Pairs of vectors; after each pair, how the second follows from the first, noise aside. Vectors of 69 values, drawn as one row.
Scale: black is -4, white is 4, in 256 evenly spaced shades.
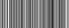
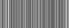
shrunk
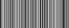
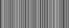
shrunk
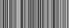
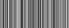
copied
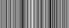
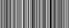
sign-scrambled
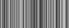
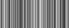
negated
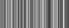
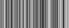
negated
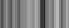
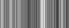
negated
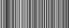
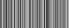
sign-scrambled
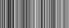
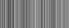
shrunk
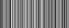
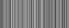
shrunk
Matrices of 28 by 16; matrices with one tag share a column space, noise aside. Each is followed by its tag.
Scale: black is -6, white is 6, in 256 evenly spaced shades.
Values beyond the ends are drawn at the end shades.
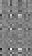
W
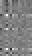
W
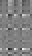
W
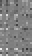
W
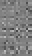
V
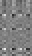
W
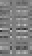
V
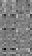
W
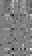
W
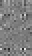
W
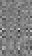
V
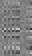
V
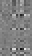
W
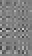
V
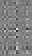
V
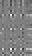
W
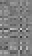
V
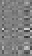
V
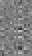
V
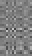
V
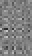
V
